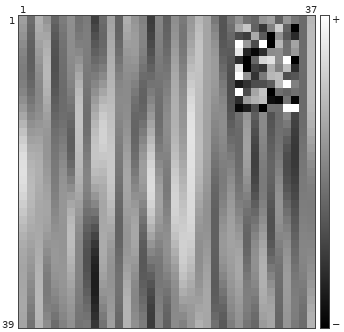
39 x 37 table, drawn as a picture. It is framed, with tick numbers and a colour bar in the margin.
Roughest part: top right. Odd patch: rougher, in the top right. Grain: streaks running down.
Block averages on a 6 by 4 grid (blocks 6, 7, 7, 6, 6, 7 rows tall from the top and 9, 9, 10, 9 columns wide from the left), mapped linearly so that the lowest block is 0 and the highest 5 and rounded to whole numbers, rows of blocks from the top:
2 1 3 1 | 2 3 4 1 | 4 5 4 0 | 5 5 5 0 | 4 2 5 2 | 3 1 3 3
